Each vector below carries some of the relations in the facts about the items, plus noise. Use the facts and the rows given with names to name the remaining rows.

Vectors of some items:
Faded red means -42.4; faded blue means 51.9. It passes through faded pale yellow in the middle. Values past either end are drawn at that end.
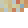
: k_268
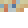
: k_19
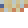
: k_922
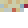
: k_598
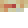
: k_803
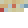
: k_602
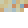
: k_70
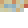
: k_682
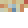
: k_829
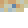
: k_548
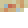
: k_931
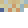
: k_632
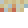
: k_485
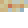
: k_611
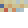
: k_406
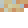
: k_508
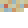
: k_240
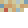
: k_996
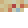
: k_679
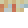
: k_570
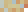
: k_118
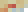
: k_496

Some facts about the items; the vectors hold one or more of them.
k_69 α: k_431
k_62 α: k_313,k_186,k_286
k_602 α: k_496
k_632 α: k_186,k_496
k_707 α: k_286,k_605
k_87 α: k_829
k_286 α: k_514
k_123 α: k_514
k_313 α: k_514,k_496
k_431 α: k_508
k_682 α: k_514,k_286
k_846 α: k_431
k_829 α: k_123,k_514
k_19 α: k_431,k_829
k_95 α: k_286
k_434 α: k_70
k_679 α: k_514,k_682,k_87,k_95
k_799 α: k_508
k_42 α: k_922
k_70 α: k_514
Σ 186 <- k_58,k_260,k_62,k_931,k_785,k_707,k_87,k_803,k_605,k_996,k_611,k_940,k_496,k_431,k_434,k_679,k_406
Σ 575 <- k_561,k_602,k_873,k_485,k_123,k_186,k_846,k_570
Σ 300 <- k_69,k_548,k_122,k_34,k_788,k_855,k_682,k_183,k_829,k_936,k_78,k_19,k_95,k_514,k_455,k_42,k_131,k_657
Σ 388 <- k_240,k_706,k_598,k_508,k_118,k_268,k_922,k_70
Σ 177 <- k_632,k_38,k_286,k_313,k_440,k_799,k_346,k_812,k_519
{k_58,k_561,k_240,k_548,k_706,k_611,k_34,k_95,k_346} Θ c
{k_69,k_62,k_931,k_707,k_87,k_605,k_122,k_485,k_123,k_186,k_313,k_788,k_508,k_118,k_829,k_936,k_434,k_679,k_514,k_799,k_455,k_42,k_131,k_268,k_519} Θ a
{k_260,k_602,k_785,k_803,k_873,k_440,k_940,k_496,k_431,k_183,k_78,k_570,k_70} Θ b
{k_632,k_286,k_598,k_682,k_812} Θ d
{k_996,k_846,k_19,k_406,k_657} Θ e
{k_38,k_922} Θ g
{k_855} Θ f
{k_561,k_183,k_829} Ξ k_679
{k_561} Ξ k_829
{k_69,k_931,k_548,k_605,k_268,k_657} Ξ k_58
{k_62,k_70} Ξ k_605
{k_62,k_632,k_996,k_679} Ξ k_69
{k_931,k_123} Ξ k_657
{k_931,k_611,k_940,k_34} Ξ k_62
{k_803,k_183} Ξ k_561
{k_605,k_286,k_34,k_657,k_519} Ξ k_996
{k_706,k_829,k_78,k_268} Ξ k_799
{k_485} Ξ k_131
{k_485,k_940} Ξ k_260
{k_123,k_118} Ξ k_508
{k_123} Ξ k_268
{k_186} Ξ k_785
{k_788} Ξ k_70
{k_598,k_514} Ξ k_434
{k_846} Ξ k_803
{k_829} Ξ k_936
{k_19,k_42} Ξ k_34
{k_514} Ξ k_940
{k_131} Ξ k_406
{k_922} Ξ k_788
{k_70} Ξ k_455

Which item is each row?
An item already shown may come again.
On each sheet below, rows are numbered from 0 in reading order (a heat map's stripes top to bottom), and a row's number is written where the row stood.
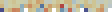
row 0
k_812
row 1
k_34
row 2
k_561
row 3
k_346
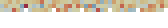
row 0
k_598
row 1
k_855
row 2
k_62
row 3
k_846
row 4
k_58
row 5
k_707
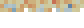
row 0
k_514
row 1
k_78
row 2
k_548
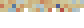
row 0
k_34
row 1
k_69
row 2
k_406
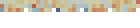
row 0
k_519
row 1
k_706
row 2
k_346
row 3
k_38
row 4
k_78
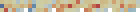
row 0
k_406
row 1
k_286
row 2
k_431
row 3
k_496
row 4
k_58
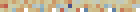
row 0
k_183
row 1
k_514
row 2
k_657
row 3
k_440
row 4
k_799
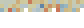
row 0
k_313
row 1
k_95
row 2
k_123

